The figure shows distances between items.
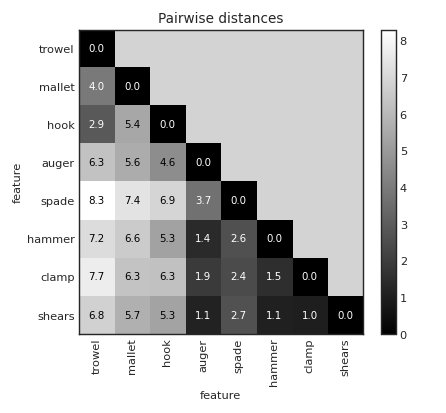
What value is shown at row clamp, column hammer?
1.5
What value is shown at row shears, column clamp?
1.0
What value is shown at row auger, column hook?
4.6
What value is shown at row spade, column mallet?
7.4
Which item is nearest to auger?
shears
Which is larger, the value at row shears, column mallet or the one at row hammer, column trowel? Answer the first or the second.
the second
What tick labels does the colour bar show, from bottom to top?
0, 1, 2, 3, 4, 5, 6, 7, 8
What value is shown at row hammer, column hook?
5.3
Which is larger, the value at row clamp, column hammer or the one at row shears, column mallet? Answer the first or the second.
the second
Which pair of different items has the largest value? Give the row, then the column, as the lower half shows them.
spade, trowel
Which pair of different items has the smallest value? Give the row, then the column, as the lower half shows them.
shears, clamp
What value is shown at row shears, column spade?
2.7
